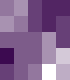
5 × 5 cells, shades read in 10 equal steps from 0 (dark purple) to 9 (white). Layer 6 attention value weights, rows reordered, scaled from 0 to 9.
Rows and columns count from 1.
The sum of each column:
14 18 14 21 18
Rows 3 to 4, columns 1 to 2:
3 3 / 0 3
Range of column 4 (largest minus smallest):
8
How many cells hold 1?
3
